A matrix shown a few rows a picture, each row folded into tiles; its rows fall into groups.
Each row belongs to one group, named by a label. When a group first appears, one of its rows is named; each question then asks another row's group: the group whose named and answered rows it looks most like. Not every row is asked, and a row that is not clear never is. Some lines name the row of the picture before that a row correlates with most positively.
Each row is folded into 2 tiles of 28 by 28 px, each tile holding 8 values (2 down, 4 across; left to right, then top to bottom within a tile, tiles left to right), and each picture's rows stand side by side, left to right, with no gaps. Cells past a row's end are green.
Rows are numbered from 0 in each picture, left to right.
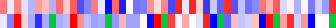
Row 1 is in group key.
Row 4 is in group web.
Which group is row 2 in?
web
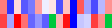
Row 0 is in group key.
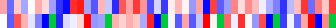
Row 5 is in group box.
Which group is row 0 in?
key
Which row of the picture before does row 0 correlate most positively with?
0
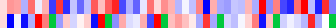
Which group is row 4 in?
box
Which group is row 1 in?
web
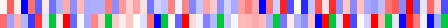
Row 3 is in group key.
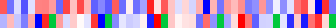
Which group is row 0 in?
web
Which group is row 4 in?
key
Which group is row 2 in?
web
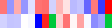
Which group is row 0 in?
web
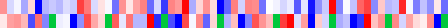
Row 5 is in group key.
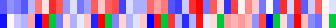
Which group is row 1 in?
web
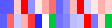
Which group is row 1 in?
box
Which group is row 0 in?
box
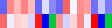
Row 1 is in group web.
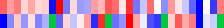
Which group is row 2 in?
key
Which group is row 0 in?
key
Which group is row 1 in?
web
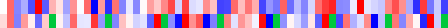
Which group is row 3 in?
key
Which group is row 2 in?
web
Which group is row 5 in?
web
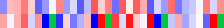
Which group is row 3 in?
web
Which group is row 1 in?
web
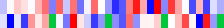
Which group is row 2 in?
box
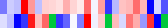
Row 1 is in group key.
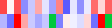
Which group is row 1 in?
web
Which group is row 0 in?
key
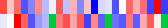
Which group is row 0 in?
key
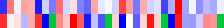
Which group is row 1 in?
key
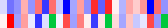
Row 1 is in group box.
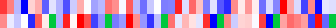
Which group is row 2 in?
key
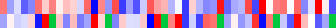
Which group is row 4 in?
box
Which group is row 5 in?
key
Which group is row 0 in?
web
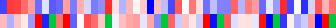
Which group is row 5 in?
web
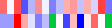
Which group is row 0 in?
key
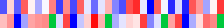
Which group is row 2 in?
box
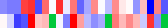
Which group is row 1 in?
key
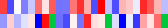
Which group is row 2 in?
box
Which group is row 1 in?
box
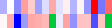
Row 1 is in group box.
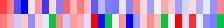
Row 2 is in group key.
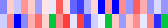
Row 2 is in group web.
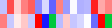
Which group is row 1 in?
web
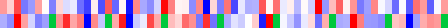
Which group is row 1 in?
key
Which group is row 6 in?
key
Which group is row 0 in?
key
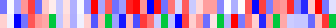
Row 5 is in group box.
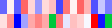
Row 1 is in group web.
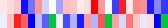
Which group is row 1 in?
box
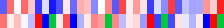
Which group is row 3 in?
web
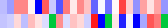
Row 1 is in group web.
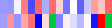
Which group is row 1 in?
web
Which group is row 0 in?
box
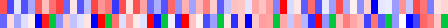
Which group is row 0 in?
web
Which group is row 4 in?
box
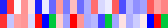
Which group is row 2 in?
web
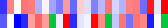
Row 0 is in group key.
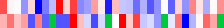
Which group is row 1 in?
key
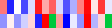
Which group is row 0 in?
web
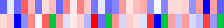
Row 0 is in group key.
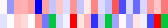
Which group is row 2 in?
web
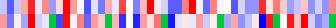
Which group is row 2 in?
box
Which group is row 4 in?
web
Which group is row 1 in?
key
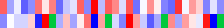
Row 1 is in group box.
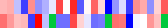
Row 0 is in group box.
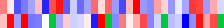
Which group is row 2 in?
box
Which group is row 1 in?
web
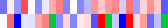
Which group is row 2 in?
key
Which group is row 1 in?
web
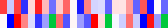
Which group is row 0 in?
key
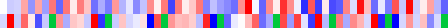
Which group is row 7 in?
key
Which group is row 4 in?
box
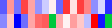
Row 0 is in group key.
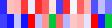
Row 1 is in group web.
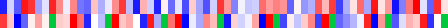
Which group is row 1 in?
key
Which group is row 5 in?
web
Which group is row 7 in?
box
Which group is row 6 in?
box
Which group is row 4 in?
web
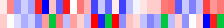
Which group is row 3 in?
web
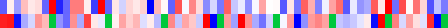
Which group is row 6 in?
web
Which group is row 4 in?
key
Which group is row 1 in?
box
